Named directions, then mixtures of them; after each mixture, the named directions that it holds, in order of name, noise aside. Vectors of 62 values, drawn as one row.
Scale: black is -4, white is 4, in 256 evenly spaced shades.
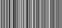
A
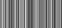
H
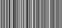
A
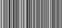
A, H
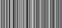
A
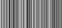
A, H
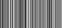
A, H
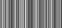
H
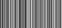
A, H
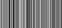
A, H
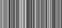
A, H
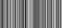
H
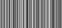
A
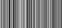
A, H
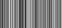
A, H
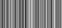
H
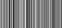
A, H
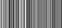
A, H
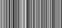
A, H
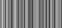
A, H
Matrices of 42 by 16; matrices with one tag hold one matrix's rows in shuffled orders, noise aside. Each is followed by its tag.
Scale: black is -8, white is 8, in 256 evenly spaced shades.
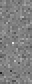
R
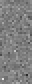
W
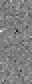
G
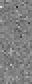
G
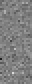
R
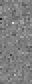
R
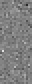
W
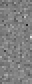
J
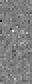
R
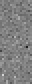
W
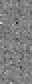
G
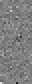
G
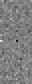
G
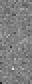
R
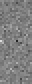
G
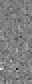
G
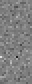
G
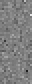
J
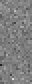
R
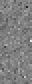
J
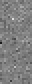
R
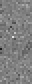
R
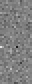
G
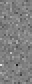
G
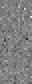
J
